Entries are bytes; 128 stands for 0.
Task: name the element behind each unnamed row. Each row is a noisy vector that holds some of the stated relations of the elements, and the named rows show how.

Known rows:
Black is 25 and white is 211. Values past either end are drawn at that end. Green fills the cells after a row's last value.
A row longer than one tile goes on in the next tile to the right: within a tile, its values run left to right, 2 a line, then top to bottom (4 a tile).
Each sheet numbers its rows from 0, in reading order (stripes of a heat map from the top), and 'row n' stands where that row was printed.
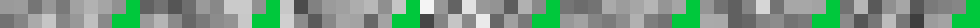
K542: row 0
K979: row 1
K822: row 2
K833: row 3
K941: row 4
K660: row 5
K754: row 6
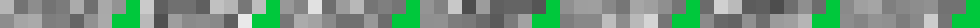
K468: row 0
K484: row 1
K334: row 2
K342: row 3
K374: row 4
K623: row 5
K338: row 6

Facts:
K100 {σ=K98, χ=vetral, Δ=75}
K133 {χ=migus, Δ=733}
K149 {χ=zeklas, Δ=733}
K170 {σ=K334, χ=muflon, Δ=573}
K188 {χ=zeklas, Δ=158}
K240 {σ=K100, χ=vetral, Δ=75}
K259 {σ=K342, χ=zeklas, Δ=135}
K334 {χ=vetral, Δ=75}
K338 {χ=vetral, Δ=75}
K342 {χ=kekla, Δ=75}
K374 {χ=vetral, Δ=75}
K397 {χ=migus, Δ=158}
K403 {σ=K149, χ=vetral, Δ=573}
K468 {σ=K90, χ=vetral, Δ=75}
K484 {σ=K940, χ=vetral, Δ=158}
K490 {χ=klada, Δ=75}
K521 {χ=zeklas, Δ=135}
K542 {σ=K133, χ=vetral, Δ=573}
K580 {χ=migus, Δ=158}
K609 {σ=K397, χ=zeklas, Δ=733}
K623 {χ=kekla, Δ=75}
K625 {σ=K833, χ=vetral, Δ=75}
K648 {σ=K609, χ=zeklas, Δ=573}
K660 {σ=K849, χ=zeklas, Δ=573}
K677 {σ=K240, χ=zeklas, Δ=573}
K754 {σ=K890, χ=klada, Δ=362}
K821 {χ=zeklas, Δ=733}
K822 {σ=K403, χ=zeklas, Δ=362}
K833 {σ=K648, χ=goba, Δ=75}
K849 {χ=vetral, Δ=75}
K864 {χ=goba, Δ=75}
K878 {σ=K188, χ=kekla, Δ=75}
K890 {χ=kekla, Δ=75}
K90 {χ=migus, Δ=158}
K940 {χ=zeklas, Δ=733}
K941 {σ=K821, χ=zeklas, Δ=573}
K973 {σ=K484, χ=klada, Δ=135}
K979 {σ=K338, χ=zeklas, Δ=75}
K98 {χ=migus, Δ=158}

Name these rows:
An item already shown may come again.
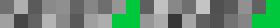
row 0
K754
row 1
K98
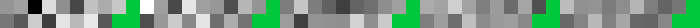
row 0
K648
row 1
K833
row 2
K878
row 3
K864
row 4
K170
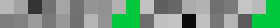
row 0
K625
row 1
K609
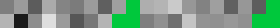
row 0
K973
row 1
K864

